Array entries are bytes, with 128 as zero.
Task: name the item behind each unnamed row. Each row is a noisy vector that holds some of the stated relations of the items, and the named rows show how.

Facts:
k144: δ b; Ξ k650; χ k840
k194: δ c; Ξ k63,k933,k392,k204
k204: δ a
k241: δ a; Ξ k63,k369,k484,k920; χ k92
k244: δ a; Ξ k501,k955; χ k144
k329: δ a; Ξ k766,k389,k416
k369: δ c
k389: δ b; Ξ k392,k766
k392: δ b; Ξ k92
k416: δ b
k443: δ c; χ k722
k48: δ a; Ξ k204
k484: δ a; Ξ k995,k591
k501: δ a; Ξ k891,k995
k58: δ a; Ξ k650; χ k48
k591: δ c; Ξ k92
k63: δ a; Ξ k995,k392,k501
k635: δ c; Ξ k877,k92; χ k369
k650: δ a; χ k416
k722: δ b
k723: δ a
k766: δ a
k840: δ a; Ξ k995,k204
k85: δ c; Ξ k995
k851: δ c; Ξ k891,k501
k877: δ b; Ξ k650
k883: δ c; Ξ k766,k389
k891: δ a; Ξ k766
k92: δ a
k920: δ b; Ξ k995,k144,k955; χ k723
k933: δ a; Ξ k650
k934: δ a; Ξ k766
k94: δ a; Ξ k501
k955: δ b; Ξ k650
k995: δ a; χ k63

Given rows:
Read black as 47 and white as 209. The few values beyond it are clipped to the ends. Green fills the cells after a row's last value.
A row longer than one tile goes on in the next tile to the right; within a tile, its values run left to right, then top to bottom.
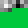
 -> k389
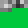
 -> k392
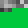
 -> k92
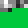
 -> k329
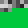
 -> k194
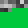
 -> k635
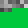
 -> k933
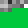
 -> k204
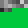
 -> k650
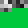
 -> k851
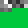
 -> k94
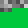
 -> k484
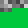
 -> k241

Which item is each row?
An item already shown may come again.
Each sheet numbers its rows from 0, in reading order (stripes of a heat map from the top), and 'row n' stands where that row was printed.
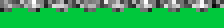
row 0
k58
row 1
k329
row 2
k194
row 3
k877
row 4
k443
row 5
k934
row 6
k891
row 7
k883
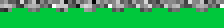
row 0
k635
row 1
k840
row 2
k85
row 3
k48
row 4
k723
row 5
k244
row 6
k144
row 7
k840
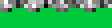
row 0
k934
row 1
k416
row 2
k501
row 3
k766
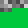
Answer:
k241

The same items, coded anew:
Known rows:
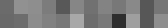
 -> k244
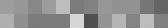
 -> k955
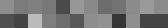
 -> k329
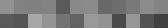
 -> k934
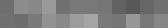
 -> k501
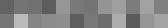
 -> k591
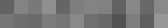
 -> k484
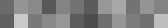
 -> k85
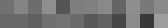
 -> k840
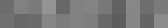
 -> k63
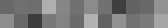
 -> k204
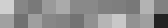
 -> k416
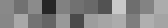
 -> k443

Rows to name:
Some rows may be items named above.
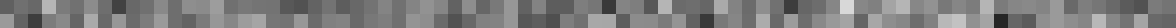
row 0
k204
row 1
k501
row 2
k933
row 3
k723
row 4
k204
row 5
k416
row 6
k891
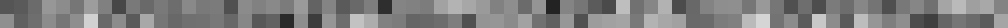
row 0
k92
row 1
k241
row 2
k635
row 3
k443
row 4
k650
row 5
k194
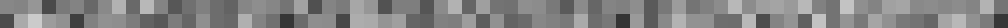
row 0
k883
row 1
k58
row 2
k851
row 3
k244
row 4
k877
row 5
k389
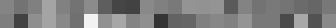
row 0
k766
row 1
k94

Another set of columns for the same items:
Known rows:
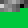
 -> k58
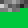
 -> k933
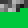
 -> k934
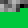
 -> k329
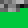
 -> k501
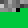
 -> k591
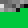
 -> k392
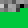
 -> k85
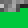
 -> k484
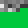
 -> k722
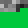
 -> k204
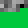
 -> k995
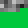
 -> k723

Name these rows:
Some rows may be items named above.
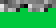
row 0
k389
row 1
k194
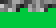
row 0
k934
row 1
k851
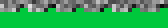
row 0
k443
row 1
k389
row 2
k635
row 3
k92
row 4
k883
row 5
k501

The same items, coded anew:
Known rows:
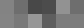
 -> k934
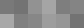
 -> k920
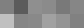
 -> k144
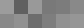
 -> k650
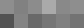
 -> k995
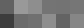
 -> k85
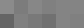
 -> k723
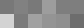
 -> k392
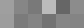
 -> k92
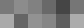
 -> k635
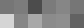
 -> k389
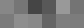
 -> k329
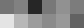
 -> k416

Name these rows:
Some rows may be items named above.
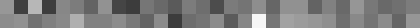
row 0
k58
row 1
k883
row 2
k851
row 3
k877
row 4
k443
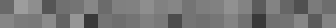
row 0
k194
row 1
k501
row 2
k501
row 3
k851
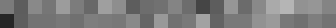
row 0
k94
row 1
k194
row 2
k934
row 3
k204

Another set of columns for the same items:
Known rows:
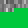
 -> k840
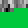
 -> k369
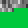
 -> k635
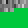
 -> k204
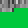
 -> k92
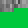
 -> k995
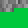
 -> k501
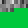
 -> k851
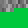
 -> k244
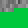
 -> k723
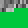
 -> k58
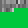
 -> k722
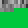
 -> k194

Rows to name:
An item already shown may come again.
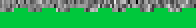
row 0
k389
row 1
k443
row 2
k329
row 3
k58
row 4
k416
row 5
k94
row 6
k635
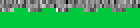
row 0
k877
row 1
k883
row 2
k934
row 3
k389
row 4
k85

